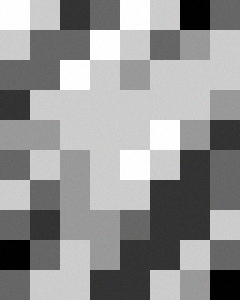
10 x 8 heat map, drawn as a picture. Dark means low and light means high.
On average the colour sits 60% of the way up the scale. The grain runs diagonally up to the right. The centre is the smoothest part.
